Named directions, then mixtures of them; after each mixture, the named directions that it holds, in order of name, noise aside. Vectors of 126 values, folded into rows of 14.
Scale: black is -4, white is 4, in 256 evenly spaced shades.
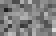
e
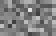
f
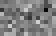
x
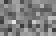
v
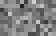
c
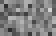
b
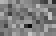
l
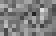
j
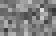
j, x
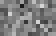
c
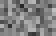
c, f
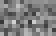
j, v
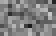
l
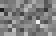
c, x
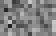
e, f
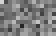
c, v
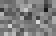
x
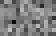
c, v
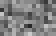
l, x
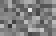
f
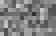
j
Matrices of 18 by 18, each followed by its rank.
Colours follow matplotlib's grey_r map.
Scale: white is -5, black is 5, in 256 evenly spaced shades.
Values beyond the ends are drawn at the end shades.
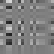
one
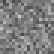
full rank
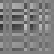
one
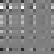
one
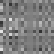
two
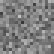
full rank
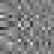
three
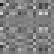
two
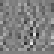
three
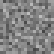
full rank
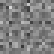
three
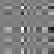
one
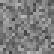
full rank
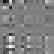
two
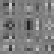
two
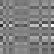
one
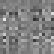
three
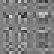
two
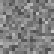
full rank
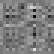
three
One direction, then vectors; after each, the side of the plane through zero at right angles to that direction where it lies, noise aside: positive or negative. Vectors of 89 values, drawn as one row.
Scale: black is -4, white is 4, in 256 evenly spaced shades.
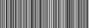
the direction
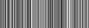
negative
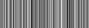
positive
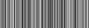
negative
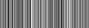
negative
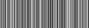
negative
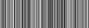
negative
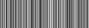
positive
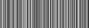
negative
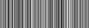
negative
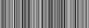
negative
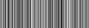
negative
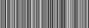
negative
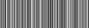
negative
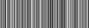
negative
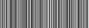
positive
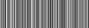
negative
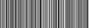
positive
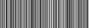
positive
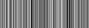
positive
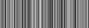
negative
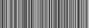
positive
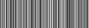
positive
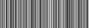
positive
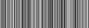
negative
